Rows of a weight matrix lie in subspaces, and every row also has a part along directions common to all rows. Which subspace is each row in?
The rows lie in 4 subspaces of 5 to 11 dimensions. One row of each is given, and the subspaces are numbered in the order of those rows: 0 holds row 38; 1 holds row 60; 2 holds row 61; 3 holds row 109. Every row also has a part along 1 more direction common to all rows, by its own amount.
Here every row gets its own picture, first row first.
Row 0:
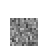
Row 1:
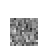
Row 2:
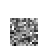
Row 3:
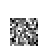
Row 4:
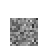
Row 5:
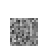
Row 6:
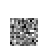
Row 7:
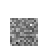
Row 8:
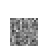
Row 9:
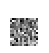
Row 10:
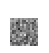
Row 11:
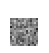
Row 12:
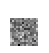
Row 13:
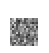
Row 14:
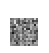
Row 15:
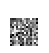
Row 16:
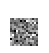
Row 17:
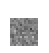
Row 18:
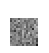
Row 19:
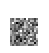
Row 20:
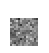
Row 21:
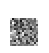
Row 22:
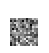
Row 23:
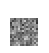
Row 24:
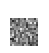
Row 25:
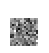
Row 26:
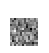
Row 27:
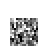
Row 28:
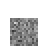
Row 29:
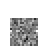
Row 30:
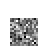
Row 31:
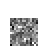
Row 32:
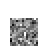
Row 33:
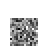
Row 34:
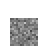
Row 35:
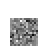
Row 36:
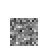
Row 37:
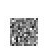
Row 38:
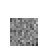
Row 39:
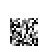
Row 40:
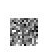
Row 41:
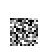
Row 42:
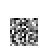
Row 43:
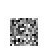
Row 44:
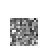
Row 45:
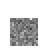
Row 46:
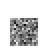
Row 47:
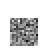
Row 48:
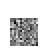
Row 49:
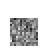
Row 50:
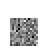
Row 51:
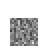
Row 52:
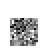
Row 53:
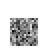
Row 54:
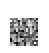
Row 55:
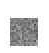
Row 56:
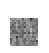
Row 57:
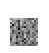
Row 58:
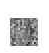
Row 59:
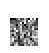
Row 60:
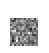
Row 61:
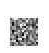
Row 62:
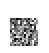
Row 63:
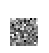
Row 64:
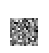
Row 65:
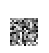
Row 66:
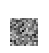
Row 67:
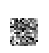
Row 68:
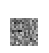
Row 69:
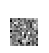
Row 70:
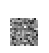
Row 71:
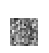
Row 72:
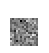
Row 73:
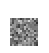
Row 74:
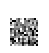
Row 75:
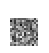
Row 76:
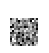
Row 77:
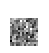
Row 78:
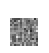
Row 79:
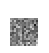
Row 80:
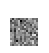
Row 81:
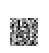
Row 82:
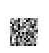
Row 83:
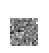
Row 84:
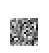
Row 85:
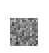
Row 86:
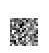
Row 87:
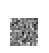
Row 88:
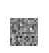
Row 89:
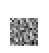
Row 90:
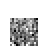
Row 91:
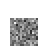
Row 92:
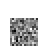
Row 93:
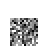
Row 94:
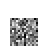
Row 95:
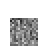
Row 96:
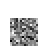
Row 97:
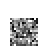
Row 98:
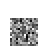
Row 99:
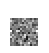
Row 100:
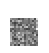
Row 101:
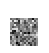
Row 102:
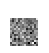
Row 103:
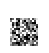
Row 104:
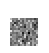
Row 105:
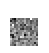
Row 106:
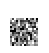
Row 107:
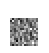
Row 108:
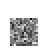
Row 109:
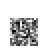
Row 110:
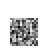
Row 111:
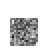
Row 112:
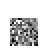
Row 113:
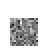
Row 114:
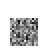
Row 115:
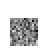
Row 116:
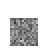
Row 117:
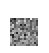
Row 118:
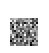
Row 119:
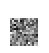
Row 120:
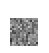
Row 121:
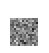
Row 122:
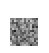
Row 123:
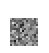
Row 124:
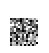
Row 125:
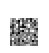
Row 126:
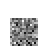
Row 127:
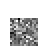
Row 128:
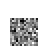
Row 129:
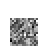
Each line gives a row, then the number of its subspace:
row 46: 0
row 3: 1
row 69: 0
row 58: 2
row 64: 0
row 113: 0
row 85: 3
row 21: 2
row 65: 0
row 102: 2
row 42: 2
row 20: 2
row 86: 2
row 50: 1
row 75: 3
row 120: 0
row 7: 2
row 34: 3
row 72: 1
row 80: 1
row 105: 3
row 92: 1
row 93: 0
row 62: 3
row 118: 3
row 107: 1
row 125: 2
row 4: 2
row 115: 0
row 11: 3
